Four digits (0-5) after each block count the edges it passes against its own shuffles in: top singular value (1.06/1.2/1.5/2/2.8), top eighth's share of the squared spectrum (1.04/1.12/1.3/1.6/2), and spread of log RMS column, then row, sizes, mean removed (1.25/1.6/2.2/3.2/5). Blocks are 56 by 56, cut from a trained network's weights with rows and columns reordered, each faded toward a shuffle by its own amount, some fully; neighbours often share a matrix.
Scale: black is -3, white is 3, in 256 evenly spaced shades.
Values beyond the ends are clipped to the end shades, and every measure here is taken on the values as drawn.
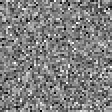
0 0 0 0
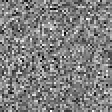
3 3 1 0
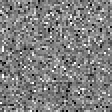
0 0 0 0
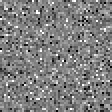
0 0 1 0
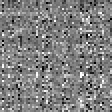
2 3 3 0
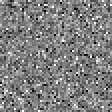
0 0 0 0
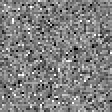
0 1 0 0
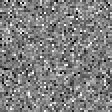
1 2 1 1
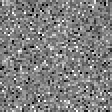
0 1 0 0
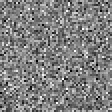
0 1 0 0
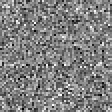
2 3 0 1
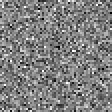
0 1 0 0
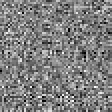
4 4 1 3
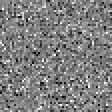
0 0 0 0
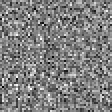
3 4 2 2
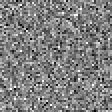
2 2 0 1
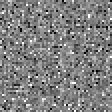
1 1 0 1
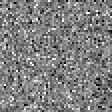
1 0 0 0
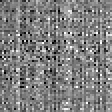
4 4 1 4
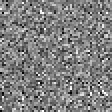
3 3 2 2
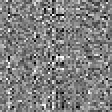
4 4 3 2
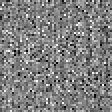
2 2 0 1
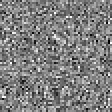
3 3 0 2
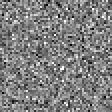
1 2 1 0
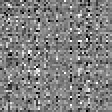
3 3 4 0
